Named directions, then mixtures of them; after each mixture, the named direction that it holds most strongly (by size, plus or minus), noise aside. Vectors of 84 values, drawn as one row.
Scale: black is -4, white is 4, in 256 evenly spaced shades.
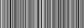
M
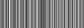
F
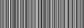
F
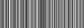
F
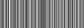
F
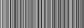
M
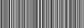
M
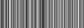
F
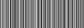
M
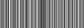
F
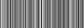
M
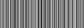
F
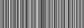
F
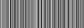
M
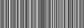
F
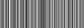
F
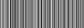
M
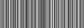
F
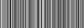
M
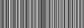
F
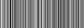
M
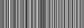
F
